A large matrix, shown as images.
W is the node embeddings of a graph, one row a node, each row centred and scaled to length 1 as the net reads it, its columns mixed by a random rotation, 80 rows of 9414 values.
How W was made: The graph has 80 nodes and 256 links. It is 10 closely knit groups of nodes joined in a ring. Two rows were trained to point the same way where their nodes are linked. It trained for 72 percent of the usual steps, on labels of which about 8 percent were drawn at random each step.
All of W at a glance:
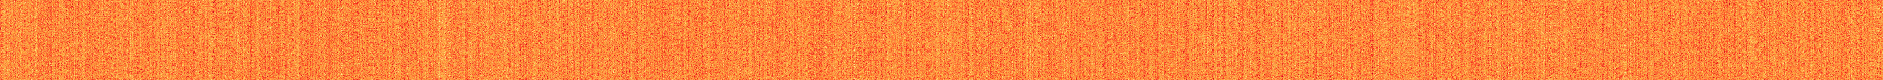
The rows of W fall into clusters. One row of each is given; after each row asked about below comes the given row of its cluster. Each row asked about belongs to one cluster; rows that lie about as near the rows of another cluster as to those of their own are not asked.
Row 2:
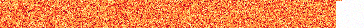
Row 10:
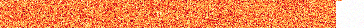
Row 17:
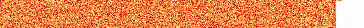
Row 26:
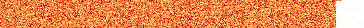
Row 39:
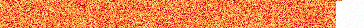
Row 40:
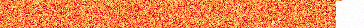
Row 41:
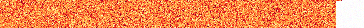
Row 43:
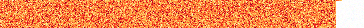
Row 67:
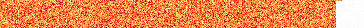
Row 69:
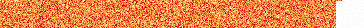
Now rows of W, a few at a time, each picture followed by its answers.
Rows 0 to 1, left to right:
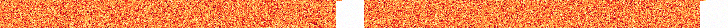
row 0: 41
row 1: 67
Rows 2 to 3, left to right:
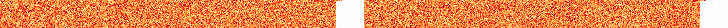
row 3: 39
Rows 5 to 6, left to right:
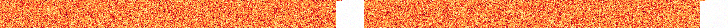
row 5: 41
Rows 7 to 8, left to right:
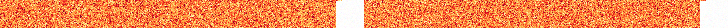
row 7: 2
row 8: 17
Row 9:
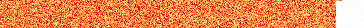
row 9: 40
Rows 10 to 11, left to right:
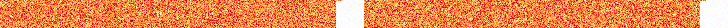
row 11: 2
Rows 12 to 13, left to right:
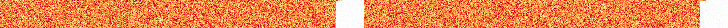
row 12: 2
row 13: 40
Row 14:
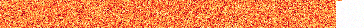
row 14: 10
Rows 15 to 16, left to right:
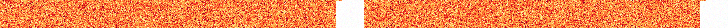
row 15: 39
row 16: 10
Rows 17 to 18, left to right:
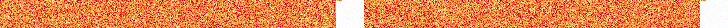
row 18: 67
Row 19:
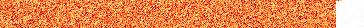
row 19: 67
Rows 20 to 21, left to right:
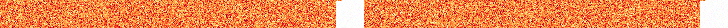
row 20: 40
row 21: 26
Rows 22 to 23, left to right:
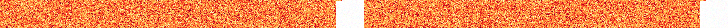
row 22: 43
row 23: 39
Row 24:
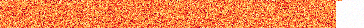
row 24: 10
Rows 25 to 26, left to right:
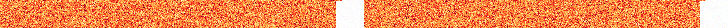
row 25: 39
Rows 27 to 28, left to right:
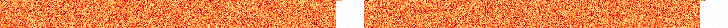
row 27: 2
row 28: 17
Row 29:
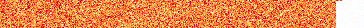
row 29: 69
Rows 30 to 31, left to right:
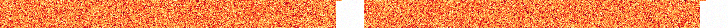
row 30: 17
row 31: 43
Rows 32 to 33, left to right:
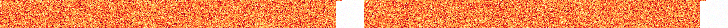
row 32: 39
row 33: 69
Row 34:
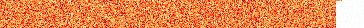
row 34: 67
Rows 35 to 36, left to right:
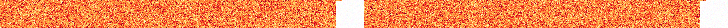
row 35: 41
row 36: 40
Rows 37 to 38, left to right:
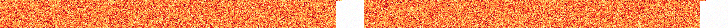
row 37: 2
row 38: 41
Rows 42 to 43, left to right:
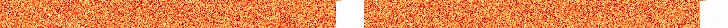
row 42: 43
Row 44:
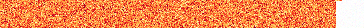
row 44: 39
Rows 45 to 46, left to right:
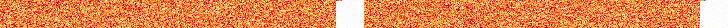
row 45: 69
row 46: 39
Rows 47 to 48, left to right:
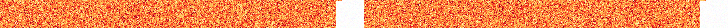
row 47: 40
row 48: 40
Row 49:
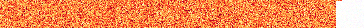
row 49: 10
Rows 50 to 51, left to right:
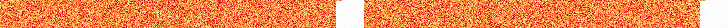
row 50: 10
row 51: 2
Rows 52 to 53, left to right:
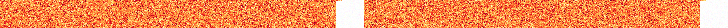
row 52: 2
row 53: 43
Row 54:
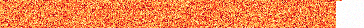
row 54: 39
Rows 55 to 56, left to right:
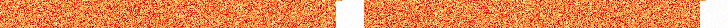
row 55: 40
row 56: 67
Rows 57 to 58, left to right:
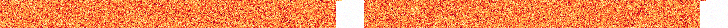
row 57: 43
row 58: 41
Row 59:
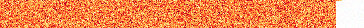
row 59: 43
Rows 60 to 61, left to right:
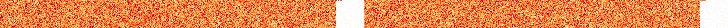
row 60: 40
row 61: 10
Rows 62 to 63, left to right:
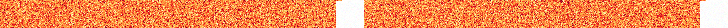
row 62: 67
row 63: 17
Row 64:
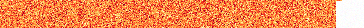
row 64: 10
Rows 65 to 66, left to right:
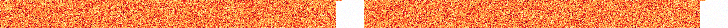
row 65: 17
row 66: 10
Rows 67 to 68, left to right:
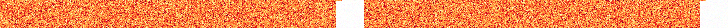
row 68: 67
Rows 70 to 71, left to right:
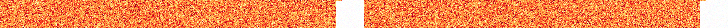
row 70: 40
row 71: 26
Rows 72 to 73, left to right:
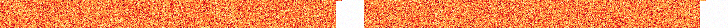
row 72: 69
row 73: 67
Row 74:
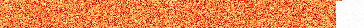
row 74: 17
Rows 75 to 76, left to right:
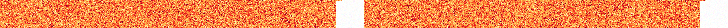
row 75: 43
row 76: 26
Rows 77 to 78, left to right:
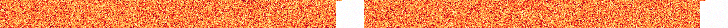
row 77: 67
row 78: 10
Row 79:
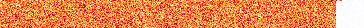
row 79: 39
